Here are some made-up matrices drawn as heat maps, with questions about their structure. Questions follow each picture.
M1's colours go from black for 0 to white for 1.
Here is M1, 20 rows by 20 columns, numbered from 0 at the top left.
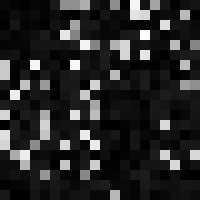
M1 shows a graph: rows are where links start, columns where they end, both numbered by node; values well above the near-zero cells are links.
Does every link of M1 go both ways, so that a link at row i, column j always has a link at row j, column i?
no
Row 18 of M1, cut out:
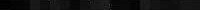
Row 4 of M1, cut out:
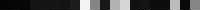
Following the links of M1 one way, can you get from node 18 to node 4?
no
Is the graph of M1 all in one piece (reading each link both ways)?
yes
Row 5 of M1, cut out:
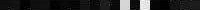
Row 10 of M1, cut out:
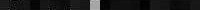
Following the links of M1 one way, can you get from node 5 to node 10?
no
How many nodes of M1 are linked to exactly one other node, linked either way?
1
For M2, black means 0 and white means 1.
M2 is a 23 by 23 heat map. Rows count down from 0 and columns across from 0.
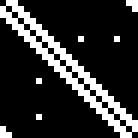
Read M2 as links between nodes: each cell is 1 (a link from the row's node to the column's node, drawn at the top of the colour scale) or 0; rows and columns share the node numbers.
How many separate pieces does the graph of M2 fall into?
1
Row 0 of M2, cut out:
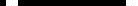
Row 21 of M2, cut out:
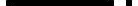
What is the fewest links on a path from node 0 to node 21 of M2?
1
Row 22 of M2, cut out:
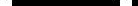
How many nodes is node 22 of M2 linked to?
4
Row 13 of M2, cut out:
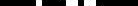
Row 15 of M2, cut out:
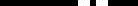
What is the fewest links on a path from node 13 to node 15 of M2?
1
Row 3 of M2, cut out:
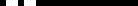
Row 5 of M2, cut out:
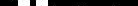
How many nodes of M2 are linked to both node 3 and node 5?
1
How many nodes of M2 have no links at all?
0
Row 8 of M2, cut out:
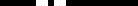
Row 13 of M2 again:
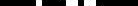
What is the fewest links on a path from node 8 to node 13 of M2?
2
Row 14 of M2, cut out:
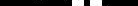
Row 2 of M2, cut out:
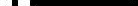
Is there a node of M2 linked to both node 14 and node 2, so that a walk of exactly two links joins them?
no
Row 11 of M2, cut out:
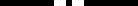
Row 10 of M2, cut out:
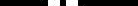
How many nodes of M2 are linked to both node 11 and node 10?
2
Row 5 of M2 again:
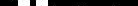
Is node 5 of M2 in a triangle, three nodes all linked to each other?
yes
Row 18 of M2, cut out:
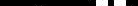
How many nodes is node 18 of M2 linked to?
4
